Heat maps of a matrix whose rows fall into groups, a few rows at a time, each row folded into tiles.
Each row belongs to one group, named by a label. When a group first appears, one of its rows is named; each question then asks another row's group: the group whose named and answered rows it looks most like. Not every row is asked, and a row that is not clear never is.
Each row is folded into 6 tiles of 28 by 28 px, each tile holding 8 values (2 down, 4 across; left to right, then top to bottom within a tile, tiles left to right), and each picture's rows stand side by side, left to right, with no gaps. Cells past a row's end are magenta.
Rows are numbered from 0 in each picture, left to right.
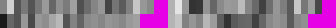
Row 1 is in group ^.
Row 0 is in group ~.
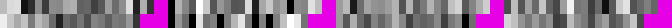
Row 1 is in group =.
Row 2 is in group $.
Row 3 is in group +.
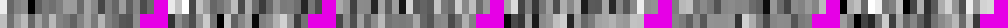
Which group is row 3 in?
~
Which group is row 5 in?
=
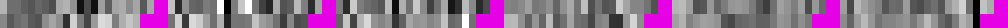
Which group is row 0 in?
~
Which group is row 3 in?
+
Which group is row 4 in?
^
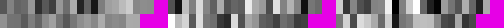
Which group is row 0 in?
~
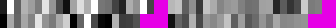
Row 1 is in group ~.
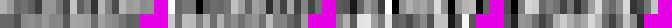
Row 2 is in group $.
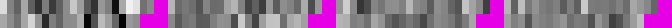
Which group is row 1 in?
~
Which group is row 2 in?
^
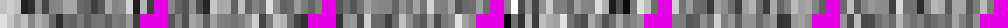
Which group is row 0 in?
^
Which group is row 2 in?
=
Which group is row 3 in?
~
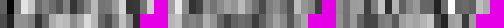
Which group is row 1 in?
^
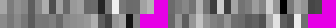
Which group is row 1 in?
$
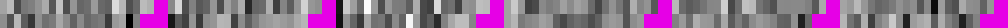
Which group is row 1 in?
~
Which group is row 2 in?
=
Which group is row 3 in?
^
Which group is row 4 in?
$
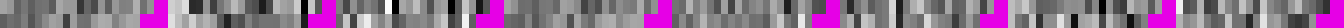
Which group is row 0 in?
~
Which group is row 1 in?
^
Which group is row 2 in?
$
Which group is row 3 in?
~
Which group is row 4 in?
$
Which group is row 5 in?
$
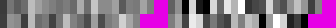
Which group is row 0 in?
=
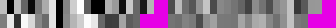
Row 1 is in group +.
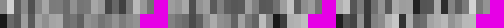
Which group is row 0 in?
~
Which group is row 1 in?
+
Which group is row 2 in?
~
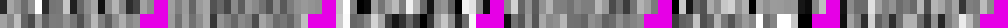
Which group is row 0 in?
+
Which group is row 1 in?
+
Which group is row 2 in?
^
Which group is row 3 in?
~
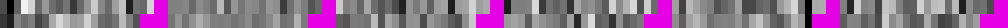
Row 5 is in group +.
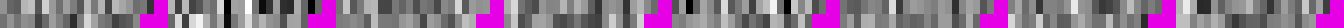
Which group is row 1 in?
$
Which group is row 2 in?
+
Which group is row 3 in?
^
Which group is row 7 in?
^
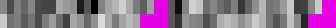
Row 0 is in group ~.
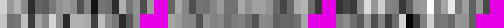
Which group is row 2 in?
=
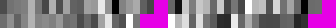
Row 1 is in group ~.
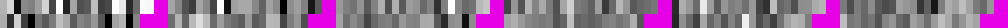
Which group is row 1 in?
$
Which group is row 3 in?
+
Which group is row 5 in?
~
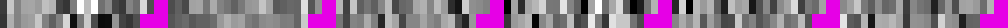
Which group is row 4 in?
+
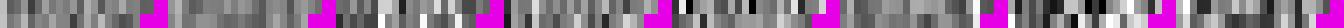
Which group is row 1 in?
^
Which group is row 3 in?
=
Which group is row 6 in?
~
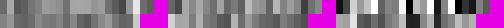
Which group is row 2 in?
+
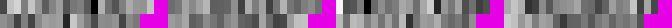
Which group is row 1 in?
+
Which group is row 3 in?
^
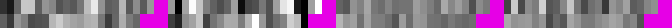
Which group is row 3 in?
+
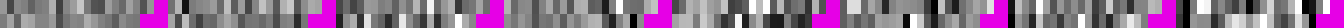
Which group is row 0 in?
$
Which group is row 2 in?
=
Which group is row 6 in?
=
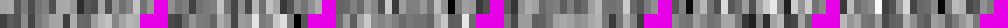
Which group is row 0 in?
~
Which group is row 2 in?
$
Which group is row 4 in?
$
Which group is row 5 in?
+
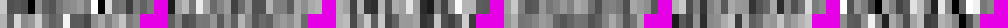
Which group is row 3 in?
^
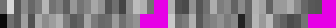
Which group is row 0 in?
~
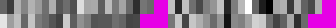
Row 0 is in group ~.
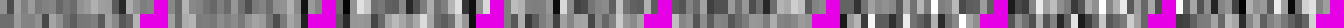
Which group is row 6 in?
=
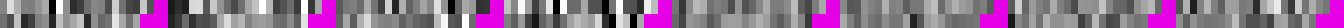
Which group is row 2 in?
$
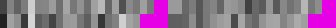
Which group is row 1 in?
~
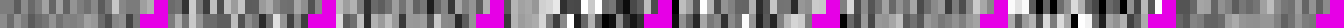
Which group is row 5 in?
~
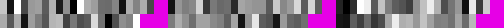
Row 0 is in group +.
